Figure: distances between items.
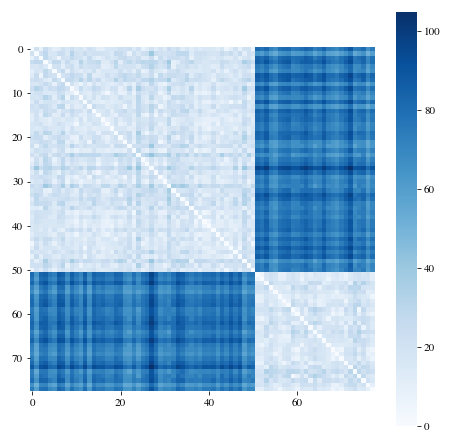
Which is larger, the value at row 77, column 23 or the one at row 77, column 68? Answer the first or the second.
the first
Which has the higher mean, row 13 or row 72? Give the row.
72
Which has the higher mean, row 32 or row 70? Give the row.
70
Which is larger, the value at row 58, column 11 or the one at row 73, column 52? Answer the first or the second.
the first
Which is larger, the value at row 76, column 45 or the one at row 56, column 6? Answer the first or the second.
the second
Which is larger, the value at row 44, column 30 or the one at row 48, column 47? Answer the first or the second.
the second
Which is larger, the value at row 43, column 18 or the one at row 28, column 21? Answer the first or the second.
the second
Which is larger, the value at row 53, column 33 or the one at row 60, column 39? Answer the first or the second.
the first
